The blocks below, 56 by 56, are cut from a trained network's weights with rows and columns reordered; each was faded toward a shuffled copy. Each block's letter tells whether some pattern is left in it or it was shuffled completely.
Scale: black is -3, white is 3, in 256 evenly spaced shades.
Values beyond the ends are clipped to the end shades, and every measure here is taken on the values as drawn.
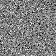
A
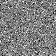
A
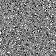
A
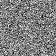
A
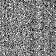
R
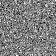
A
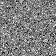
A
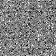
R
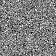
A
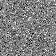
A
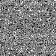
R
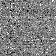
R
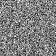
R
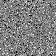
A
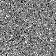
A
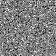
A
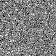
A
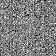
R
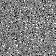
A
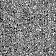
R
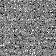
R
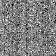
R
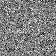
R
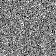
A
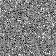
A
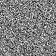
A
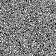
A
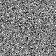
R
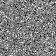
A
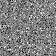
A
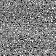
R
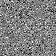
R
